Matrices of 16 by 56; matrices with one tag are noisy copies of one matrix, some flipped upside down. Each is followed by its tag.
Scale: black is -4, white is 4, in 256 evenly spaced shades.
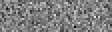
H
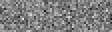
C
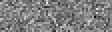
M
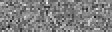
M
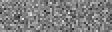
C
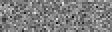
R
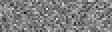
R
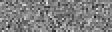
M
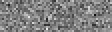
M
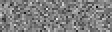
R
